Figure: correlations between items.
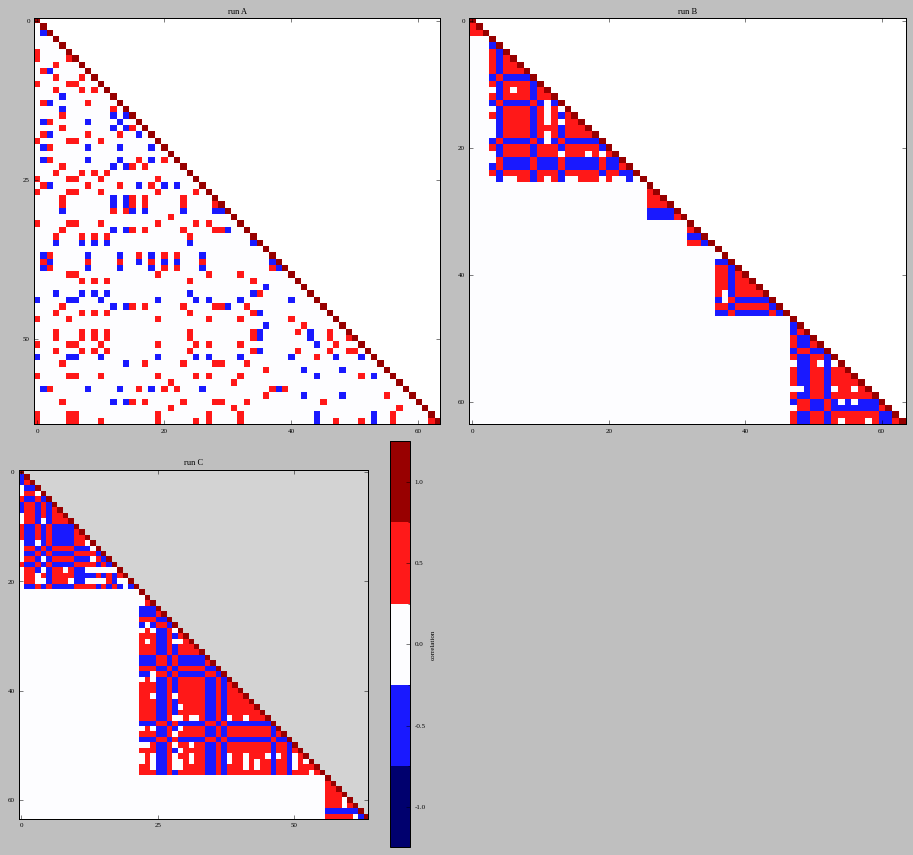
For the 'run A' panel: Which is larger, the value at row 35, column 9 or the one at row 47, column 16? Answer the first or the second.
the second
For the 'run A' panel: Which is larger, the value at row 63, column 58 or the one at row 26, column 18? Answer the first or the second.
the second
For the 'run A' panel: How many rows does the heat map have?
64
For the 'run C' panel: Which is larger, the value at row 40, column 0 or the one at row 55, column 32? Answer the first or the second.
the second
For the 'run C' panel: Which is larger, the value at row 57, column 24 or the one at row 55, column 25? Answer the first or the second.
the first
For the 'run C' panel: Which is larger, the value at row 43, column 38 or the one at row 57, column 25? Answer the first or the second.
the first
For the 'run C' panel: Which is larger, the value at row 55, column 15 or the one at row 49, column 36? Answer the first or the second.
the first
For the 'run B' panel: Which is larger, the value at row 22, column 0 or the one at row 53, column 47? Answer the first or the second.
the second
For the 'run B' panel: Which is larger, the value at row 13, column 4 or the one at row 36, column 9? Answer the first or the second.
the first
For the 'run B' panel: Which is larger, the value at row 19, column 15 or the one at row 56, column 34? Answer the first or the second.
the second
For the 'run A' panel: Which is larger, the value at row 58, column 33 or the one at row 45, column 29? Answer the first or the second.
the second
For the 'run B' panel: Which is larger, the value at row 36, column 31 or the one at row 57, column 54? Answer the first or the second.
the second
